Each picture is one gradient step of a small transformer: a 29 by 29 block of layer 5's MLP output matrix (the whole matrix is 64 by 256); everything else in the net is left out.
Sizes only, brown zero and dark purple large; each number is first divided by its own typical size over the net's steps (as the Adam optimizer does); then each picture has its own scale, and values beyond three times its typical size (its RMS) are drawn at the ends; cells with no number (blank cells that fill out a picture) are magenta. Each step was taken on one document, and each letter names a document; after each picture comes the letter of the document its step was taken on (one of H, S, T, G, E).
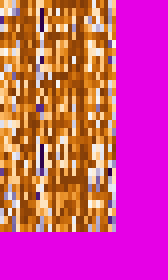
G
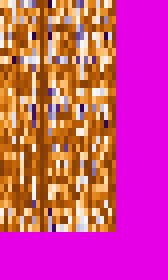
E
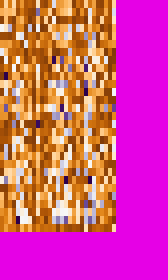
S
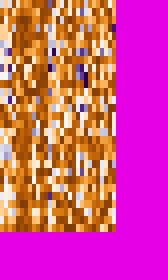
S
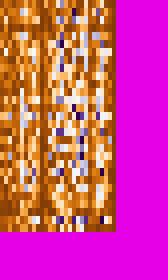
E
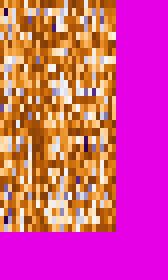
S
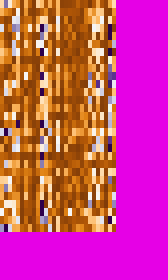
G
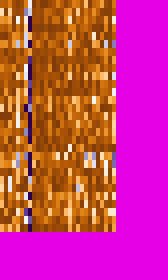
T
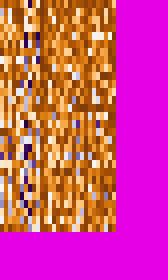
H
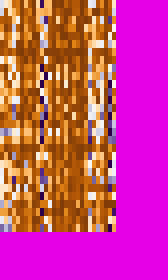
G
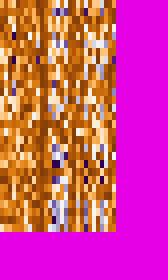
S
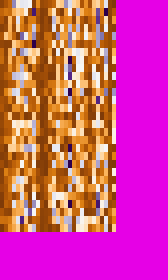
E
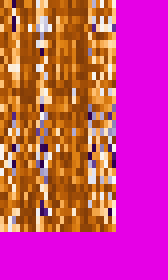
G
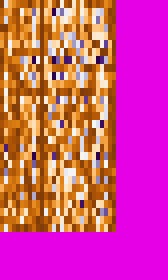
E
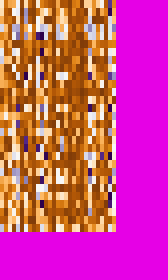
G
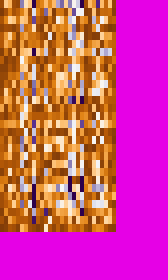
E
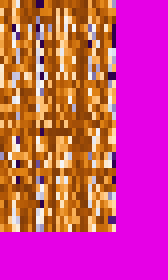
G
